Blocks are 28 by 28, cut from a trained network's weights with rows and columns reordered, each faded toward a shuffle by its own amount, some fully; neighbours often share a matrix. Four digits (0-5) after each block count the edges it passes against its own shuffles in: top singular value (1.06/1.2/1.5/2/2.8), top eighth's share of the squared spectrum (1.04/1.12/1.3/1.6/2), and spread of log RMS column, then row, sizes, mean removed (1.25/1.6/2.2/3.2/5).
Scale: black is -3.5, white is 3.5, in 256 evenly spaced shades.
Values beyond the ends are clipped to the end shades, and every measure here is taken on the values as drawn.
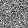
0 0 0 0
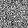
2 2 0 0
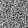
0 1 0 0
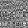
3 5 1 2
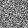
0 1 0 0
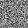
0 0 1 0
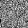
2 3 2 0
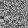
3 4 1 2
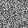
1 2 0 0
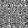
3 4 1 1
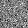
1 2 0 0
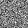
0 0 0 0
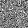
0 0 0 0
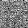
2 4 0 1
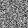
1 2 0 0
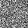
1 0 0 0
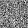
0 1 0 0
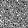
0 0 0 1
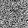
1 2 0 1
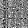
3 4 1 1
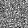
0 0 0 0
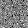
0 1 1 0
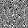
2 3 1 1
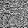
3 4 0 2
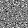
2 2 0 1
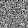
0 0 0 0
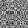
4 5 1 2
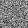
2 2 0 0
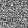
2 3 1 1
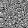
2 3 0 0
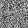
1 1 0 0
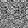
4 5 1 2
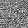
3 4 0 1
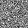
0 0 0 0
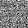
1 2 1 0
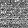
2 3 1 0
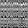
4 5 2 3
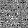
1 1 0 1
